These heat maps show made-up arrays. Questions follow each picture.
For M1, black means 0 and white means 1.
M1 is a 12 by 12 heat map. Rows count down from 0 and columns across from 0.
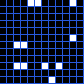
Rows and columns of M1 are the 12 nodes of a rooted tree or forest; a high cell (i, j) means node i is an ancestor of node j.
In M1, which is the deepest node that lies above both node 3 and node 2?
6
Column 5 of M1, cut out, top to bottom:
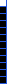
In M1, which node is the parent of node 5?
0
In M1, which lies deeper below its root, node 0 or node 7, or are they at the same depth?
node 7
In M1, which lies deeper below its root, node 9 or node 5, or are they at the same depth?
node 5
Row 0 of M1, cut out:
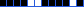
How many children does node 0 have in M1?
2
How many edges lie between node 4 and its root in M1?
1
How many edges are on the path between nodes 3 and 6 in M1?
1
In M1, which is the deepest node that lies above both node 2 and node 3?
6
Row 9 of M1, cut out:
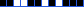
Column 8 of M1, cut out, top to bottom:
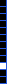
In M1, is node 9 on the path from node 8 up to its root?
yes
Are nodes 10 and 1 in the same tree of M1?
no
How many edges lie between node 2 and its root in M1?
2
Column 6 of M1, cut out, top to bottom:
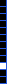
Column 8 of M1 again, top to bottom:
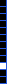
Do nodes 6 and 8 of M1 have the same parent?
yes
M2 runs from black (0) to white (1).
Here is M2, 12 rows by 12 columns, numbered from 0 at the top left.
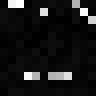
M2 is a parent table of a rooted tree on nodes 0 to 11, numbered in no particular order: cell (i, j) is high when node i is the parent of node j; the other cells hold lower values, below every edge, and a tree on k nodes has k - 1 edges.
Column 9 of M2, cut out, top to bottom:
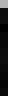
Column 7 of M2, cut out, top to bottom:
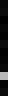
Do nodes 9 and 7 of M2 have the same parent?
no
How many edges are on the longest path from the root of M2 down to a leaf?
2
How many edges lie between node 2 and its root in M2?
1
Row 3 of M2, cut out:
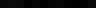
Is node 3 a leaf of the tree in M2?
yes
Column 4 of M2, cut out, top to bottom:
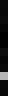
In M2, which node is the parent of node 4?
9
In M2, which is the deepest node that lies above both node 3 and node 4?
9
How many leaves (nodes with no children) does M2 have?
8
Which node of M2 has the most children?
9
